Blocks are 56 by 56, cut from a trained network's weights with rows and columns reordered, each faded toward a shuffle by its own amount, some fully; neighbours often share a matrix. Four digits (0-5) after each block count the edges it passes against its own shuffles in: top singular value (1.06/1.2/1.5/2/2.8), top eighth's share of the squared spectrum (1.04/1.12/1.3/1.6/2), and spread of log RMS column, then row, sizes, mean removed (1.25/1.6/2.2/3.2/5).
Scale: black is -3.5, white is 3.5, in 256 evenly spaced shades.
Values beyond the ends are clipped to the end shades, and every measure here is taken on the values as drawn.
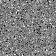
0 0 0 0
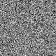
2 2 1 0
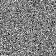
1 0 0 0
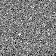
0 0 0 0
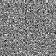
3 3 1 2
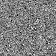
1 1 0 0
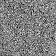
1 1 0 0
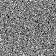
0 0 0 0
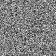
2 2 0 0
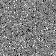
0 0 0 0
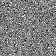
1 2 0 1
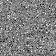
2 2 0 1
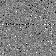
2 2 0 1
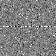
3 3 0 1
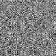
3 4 1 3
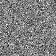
1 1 0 0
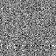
3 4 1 2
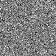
1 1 0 0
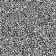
2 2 0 0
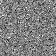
0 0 0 0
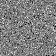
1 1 0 0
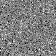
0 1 0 0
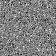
1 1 0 0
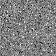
1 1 0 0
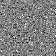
2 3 1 2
